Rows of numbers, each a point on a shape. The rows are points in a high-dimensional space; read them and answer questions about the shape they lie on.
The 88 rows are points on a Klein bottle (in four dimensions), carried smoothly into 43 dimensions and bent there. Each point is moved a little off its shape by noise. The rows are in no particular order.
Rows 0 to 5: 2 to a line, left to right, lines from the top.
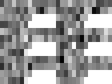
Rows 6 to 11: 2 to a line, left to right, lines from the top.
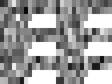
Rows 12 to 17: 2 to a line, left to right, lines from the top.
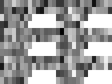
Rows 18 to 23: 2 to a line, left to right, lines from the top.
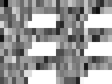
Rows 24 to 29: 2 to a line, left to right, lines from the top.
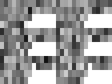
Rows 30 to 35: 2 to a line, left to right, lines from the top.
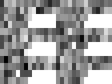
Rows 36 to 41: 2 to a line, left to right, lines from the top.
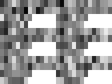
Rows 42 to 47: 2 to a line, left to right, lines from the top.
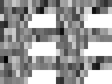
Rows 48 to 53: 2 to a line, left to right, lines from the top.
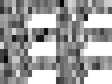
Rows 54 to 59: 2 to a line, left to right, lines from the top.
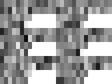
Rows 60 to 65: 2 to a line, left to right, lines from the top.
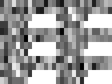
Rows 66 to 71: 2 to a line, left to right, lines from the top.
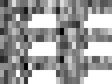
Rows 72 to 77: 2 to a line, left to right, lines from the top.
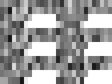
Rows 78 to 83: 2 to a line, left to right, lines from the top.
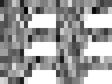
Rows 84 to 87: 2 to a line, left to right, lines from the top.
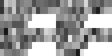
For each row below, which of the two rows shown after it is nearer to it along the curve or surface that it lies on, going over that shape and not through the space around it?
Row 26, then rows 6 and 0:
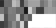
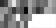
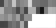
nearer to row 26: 0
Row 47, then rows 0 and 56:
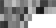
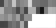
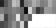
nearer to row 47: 0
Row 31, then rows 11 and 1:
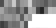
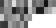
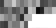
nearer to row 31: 11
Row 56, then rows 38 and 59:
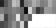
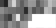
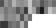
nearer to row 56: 59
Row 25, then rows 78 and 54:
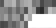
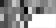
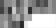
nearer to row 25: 78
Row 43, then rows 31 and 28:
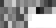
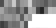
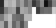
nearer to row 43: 28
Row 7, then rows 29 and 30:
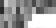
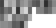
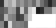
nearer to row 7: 30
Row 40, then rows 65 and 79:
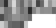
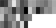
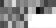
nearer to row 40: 65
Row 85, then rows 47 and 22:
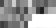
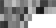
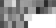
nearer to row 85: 22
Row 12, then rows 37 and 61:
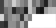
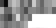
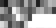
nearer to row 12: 37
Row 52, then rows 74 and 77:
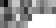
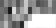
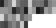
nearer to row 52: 77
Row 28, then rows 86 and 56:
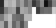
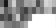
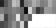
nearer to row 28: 56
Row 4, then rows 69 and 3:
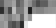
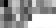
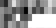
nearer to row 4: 69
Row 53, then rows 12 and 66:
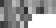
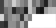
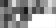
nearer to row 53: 12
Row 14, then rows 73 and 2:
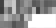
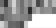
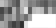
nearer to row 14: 2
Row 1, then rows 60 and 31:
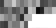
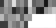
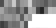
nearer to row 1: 60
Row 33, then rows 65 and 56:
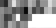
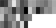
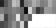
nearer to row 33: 65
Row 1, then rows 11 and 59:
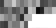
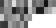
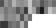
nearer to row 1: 11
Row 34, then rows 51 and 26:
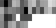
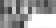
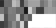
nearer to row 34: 26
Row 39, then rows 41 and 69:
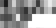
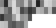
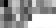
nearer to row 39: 41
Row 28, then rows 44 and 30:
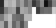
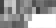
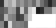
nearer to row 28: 30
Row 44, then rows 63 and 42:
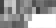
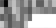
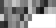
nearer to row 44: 42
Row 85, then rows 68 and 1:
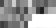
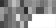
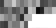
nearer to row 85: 68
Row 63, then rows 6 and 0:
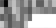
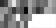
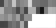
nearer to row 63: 6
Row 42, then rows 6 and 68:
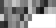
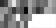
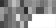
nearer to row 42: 68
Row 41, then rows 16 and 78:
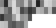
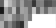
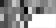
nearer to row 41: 78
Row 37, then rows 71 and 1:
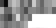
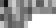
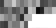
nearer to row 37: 71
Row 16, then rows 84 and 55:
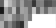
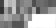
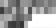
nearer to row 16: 84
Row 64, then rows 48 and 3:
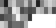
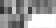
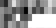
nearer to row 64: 3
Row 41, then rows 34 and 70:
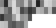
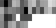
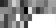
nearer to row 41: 34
